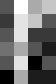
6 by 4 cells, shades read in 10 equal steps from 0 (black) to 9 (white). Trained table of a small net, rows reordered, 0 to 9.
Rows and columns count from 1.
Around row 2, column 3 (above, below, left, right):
6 2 8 3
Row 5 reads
3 8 0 3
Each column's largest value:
4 9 7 7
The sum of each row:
25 20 15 14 14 8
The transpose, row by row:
3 2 3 4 3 0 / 9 8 8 6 8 6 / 6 7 2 3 0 1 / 7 3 2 1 3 1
